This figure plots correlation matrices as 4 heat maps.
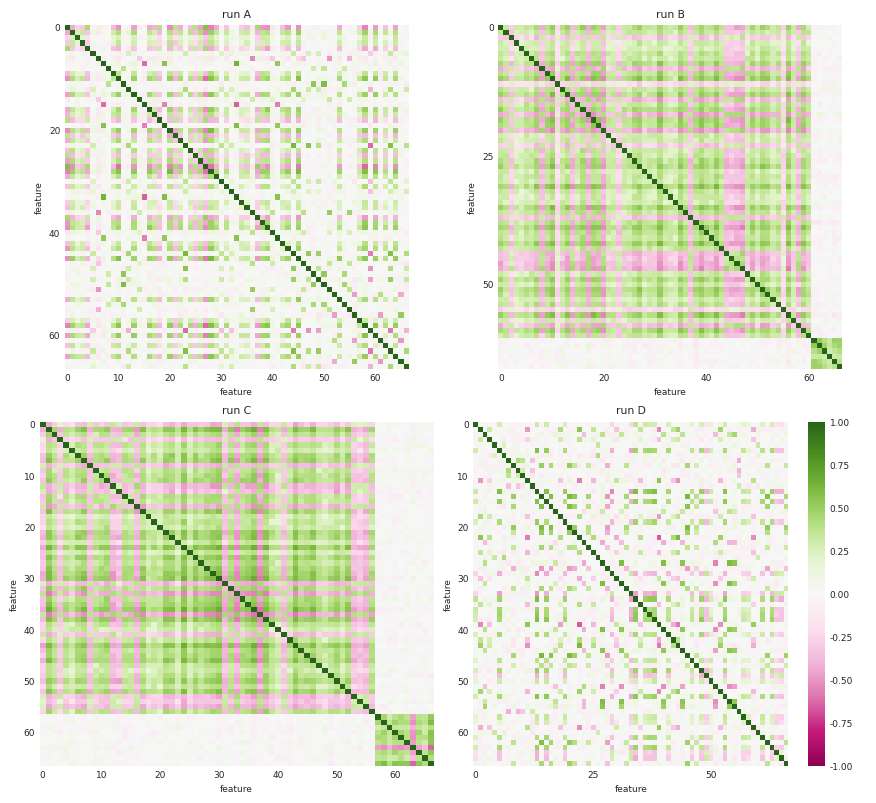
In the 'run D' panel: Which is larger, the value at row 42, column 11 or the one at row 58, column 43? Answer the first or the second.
the second
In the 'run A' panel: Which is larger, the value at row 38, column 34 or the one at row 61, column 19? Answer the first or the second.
the first
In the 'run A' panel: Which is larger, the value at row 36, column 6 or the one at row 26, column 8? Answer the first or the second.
the second
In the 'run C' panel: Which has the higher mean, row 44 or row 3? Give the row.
44
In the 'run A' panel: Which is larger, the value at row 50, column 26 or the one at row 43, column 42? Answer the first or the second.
the second
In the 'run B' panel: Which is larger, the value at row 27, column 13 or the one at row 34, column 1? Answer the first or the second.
the first
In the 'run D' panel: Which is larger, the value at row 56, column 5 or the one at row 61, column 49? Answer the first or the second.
the first
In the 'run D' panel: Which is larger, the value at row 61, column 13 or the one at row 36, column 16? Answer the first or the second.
the first
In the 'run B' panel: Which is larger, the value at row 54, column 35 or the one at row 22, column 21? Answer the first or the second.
the first
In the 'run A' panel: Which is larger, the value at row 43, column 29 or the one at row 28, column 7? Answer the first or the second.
the first
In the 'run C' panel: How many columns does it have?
67
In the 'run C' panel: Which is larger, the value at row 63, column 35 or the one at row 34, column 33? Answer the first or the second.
the first
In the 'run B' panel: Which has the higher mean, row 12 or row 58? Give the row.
12
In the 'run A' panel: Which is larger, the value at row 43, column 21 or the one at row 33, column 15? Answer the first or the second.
the first
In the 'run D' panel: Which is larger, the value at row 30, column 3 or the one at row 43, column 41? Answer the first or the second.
the second
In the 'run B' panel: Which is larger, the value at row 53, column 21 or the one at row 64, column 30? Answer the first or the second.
the first
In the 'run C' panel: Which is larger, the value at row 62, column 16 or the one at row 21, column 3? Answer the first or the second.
the first
